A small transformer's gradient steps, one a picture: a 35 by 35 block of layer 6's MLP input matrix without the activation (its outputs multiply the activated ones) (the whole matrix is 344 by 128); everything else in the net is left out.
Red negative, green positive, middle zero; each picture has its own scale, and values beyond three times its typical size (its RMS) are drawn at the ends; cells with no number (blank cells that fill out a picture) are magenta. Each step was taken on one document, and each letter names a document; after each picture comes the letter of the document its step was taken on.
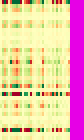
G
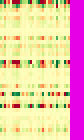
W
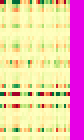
G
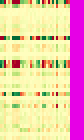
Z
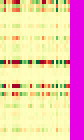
W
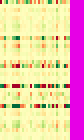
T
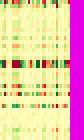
T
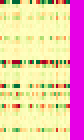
W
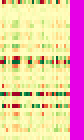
G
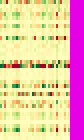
T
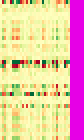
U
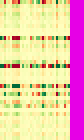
T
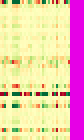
U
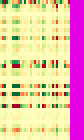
U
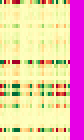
W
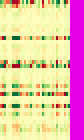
G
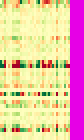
T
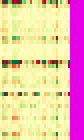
U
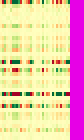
G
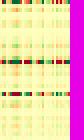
G
